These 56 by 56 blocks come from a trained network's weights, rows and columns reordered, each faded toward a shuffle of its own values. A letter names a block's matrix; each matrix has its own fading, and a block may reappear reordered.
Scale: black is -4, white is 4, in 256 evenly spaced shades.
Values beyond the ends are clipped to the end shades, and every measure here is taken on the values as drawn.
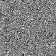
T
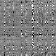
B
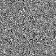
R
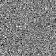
T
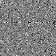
T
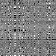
B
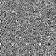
R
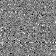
T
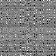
B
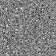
R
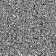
T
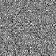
R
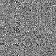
R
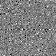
T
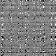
B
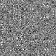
R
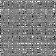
B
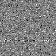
T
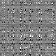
B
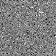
T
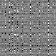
B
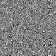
R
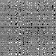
B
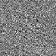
R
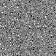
T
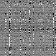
B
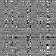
B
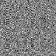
R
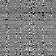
B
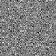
R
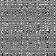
B
